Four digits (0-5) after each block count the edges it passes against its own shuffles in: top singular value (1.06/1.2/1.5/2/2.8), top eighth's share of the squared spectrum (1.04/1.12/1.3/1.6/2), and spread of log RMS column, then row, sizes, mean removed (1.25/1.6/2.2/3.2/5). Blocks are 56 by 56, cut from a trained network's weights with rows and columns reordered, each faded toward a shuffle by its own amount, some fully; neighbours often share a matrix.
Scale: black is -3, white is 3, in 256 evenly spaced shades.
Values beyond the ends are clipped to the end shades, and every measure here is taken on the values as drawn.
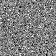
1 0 0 0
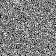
0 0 0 0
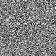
3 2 0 1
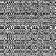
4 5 2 3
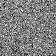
0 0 0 0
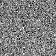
2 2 0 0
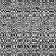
5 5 2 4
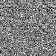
3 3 1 1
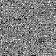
3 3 1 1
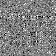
3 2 1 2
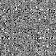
2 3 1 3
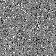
1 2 1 1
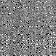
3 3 1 2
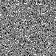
2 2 0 0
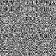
4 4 2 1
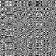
4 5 3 3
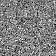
2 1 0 0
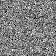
0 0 0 0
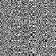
4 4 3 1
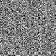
3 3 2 1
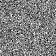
0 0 0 0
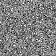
0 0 0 0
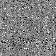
2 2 0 2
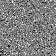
0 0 0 0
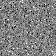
0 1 0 0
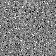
0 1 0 0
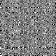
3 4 1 3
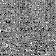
2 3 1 2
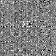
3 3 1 2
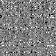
2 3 1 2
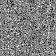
1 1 0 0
